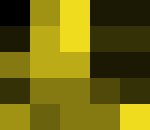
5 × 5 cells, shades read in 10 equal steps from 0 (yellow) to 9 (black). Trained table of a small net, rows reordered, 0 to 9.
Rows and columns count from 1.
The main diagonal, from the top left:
9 2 2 6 0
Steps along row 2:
down down up same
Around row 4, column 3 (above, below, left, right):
2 4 4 6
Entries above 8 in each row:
1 0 0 0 0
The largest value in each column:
9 5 4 8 8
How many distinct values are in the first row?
4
